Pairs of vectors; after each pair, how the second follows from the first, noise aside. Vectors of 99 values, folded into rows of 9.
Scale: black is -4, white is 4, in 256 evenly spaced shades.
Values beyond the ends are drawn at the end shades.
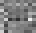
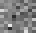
shuffled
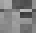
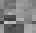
reversed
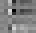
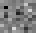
shuffled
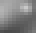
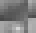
wrapped around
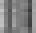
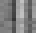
wrapped around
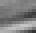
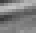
reversed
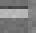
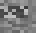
sign-scrambled
